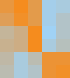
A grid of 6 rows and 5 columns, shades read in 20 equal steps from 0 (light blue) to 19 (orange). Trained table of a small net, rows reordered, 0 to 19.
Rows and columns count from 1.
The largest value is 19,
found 3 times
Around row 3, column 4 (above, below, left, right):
1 2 19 4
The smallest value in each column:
6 2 4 0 2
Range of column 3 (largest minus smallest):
15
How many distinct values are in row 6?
5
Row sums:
53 52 41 45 49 47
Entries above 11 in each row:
3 3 1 1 2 2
